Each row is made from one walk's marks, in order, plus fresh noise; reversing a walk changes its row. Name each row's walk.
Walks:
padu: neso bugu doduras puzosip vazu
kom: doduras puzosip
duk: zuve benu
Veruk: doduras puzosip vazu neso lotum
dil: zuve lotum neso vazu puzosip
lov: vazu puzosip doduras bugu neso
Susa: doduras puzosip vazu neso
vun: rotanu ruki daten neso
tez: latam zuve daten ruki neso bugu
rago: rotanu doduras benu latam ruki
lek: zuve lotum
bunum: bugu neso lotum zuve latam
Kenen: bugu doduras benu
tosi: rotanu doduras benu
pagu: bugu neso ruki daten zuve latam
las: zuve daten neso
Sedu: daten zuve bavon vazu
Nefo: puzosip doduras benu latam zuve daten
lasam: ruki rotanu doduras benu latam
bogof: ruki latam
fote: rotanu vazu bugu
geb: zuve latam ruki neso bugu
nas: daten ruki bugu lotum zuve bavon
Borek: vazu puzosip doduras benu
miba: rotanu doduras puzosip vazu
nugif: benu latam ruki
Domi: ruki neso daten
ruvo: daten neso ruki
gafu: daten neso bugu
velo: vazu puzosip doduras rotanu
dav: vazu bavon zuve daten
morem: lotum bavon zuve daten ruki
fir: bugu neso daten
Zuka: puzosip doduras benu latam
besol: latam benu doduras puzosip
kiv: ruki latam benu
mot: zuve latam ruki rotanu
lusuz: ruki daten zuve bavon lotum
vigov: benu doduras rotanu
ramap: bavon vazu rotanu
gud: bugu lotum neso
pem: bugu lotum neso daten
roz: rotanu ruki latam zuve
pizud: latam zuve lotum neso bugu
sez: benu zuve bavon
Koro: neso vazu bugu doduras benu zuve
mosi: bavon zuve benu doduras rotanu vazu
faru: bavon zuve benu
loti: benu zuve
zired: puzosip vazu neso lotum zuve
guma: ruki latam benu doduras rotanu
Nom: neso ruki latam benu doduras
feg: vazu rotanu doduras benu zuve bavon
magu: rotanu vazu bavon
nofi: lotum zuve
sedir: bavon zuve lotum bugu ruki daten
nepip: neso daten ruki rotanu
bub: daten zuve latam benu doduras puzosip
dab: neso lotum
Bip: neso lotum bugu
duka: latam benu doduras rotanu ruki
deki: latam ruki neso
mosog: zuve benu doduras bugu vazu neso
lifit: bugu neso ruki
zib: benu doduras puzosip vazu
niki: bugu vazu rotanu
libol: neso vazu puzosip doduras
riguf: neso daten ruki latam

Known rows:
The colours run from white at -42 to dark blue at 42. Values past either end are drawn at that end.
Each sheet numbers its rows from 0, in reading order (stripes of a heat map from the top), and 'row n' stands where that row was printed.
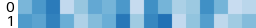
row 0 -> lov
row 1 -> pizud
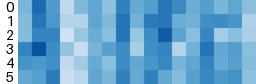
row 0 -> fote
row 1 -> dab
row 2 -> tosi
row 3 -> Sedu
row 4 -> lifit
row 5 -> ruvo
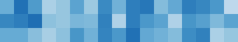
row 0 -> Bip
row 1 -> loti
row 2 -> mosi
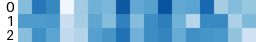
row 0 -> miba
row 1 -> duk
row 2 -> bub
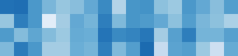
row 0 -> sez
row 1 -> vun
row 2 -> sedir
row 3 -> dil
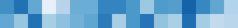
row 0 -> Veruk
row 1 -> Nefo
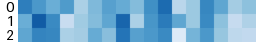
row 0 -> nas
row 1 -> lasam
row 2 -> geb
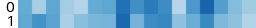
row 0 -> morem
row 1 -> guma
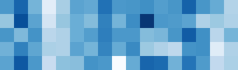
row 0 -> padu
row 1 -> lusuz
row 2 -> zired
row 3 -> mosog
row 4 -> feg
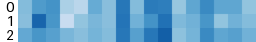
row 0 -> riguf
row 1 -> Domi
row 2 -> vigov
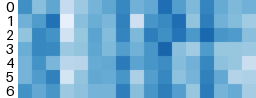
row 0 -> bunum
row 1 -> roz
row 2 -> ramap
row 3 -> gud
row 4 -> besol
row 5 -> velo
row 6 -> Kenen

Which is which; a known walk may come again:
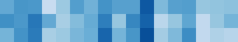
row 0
pagu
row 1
pizud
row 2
rago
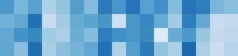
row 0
faru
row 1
Borek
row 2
geb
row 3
Nefo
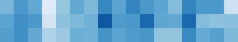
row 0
kom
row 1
zib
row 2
fir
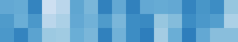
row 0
ruvo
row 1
gafu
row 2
lek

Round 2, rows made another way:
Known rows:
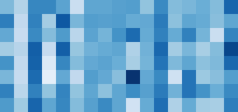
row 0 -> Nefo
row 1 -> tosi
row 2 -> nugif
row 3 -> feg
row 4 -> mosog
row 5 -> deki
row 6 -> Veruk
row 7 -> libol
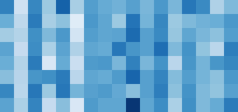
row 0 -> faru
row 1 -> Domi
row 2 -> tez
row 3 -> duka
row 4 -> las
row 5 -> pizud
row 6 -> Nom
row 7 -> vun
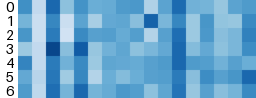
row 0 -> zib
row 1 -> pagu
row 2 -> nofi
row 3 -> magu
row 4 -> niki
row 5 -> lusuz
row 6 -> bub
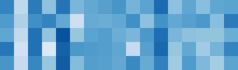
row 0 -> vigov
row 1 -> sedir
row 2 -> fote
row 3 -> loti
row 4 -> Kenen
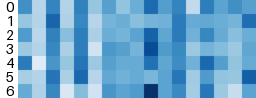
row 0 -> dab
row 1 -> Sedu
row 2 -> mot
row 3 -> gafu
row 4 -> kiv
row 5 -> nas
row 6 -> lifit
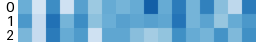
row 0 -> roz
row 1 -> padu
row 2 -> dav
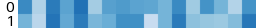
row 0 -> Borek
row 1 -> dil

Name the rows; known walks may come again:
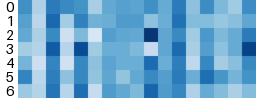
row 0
velo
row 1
mosi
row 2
vun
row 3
sez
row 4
bunum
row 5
Veruk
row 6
geb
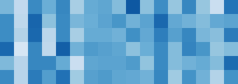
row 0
Zuka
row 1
miba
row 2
Susa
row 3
duk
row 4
Nefo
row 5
Borek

